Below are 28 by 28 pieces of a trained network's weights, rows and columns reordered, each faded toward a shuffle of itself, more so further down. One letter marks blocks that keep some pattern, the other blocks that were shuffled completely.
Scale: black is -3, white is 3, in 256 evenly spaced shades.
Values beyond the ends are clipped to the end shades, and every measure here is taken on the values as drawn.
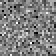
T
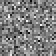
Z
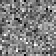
T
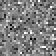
T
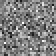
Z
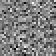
Z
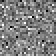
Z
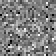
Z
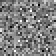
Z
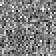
T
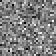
T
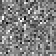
Z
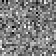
T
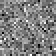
T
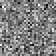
T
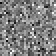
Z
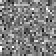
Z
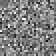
Z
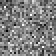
T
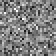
T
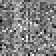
Z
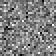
T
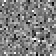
T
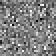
T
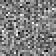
Z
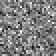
T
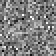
T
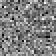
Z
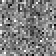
Z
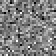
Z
